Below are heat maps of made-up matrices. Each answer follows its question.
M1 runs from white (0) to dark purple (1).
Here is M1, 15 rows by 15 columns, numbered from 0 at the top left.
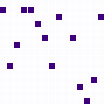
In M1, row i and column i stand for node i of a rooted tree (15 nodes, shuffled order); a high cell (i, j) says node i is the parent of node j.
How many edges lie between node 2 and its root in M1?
5
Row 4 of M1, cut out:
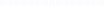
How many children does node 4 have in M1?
0
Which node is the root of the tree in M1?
9
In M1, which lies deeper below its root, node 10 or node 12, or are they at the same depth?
node 12
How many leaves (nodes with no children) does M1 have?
6
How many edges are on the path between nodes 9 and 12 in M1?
7
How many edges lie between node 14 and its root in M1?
6
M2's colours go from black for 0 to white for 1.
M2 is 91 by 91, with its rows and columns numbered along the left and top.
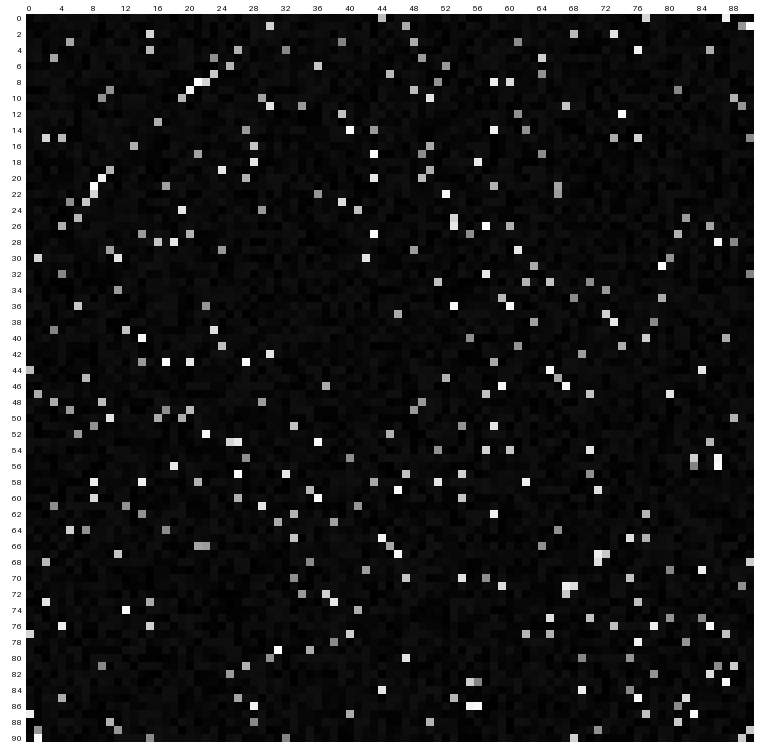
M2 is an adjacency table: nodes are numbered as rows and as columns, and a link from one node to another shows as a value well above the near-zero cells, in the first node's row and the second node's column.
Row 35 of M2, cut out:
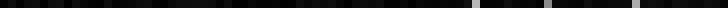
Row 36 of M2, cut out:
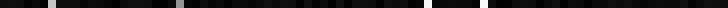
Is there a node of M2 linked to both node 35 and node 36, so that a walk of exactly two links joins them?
no
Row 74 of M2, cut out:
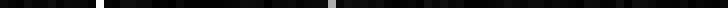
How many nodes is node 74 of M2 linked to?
2
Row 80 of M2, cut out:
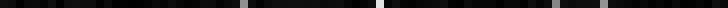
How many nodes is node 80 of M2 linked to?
4
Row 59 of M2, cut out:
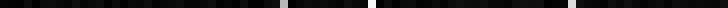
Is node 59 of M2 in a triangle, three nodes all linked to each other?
no
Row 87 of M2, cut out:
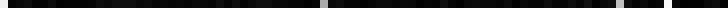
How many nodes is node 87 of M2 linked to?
4
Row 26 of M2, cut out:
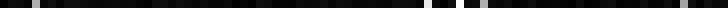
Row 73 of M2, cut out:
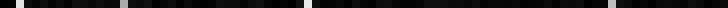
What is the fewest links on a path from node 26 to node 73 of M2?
3
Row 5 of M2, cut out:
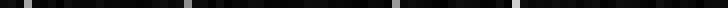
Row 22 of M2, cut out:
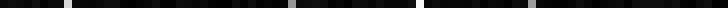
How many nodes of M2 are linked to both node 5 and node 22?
0
